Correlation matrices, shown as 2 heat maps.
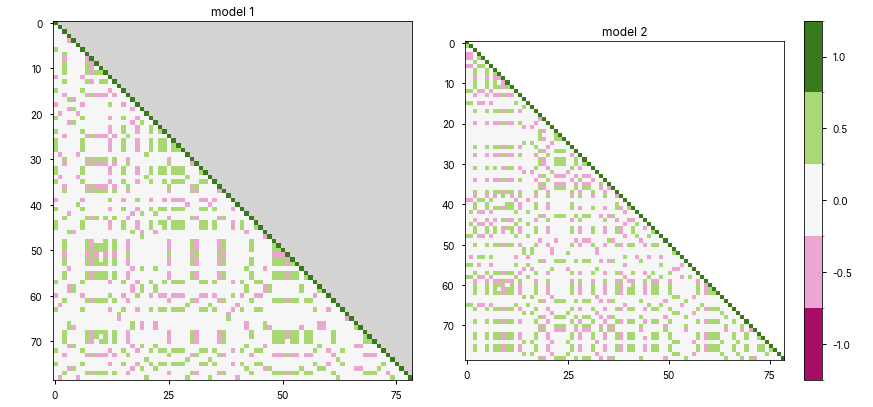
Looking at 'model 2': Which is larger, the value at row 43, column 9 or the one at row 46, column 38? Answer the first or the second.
the first
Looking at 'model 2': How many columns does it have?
79
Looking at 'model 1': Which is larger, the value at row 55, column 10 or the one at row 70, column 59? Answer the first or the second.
the first
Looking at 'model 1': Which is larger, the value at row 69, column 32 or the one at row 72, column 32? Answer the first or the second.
the second
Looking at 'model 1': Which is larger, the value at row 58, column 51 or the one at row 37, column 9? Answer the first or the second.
the second
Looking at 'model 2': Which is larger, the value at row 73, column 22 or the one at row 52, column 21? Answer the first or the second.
the first
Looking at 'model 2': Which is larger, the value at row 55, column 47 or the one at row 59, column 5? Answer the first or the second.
the first
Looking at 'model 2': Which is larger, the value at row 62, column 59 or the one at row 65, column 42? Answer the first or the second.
the second
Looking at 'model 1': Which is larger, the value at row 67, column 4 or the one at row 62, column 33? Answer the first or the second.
the second
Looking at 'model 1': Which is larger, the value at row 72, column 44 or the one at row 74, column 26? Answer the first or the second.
the first
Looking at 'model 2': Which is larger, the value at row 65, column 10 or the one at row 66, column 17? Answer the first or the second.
the second
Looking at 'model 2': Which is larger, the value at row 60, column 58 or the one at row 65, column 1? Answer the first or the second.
the second
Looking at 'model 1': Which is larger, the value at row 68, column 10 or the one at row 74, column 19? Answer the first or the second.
the first
